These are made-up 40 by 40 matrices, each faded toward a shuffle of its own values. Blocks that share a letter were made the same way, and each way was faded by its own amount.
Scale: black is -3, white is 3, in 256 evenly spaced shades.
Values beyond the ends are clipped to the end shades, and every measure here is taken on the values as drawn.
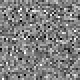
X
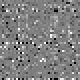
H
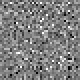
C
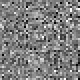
C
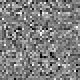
C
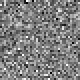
X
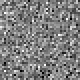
X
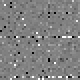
H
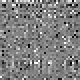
H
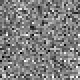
X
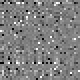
H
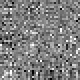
C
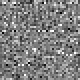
X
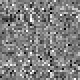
C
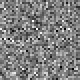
X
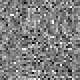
C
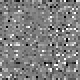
H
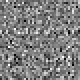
C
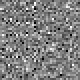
C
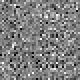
C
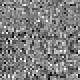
C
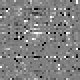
H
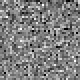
X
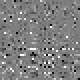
H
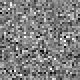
X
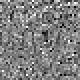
C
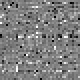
H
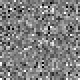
C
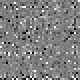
H
